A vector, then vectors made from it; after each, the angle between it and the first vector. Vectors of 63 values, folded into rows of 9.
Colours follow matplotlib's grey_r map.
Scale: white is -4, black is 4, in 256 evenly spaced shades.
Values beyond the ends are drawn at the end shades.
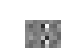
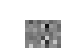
nearly opposite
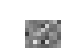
partly aligned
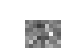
partly aligned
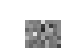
partly aligned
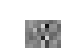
nearly opposite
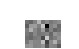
nearly opposite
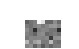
orthogonal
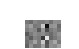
nearly opposite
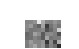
partly opposed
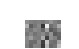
nearly parallel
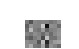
nearly opposite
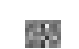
nearly parallel
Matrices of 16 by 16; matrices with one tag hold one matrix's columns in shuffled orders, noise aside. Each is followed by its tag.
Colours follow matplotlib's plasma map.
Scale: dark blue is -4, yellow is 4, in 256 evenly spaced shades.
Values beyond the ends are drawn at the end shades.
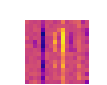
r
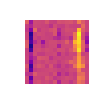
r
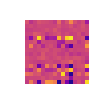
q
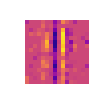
r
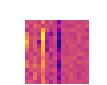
r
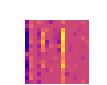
r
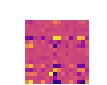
q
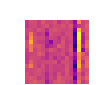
r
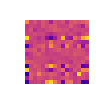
q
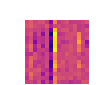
r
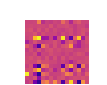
q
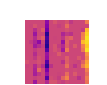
r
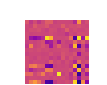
q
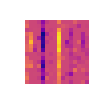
r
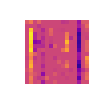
r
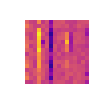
r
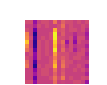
r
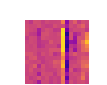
r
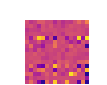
q
